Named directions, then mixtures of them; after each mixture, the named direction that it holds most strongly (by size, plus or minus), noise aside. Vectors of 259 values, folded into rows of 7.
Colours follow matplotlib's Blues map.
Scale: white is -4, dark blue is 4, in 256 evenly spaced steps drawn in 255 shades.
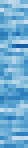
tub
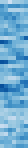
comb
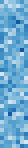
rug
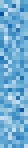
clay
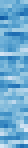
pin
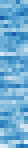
pin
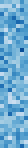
rug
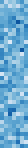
rug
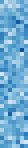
rug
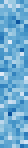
rug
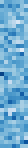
rug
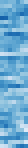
pin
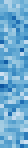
rug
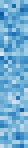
clay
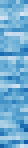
pin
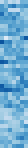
comb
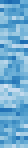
tub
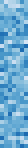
rug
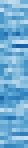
tub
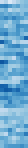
comb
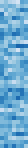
tub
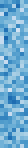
clay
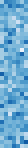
rug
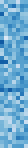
clay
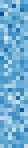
clay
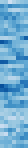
comb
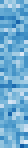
rug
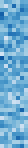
clay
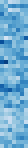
comb
